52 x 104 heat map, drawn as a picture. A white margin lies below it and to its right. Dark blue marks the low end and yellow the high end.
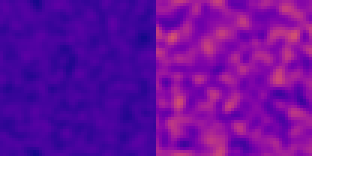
The table splits into one row of 2 panels. Panel 1,1: very low, blotchy, faint in contrast. Panel 1,2: low, blotchy.
